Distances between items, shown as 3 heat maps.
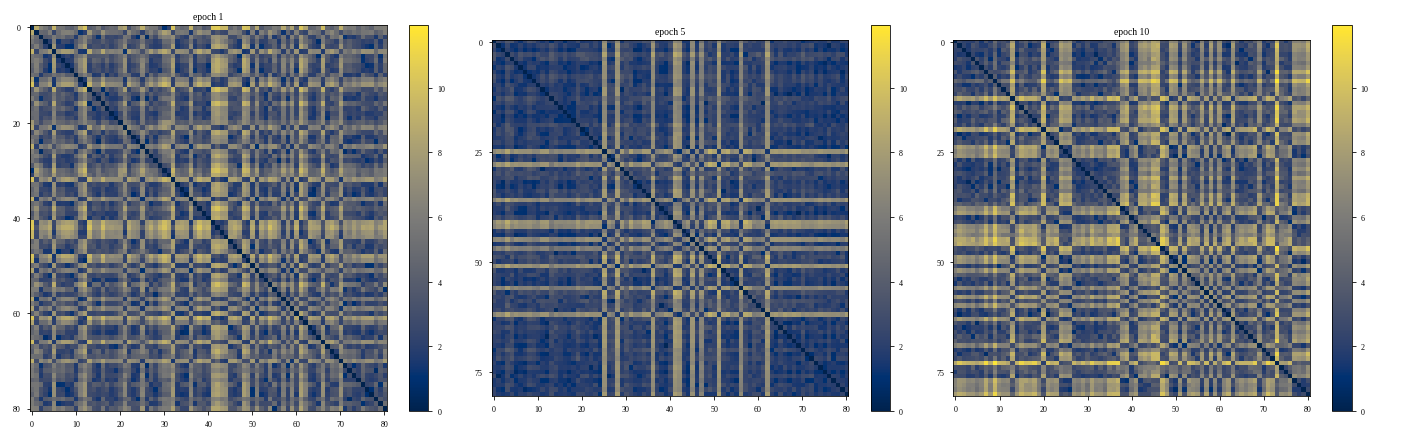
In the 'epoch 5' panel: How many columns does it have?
81
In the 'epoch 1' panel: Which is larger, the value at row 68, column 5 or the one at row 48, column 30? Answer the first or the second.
the second
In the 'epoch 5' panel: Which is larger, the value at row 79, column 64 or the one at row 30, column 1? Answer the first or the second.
the second
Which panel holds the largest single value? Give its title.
epoch 10
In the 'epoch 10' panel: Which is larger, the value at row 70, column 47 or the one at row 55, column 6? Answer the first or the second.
the first
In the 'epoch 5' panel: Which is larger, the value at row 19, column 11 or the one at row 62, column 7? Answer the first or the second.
the second
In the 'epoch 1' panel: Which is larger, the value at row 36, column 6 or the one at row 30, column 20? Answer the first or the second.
the second
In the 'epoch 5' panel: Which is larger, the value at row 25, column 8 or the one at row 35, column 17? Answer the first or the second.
the first
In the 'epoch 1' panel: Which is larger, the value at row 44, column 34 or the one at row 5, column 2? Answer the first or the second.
the first
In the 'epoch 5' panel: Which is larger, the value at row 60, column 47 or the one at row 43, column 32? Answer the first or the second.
the first
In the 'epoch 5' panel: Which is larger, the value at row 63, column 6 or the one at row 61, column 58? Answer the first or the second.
the second
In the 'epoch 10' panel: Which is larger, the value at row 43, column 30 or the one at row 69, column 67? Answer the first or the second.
the second
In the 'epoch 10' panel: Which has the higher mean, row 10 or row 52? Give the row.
52
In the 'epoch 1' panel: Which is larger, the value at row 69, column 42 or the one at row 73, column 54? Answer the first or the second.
the first
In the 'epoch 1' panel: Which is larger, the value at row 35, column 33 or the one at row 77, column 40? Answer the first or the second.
the first
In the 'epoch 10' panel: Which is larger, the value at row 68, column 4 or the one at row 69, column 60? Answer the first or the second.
the first
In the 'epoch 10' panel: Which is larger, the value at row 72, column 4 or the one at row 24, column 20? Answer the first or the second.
the first
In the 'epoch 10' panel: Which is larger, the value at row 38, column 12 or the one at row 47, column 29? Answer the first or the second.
the first
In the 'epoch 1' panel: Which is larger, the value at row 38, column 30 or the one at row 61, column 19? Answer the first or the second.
the second
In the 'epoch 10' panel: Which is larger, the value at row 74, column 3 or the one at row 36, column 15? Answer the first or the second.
the second
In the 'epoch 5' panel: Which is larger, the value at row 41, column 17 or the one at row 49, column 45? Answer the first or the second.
the second
